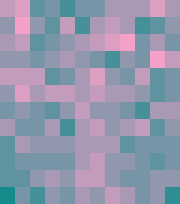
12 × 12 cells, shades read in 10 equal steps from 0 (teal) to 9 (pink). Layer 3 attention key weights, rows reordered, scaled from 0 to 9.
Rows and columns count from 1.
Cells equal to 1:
1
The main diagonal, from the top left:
7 9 3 5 4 6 5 5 3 4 5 1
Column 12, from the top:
6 5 4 7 4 4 6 5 4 4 5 1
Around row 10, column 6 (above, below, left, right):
6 7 4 7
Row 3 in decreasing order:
9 8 7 7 6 6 6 5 4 4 4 3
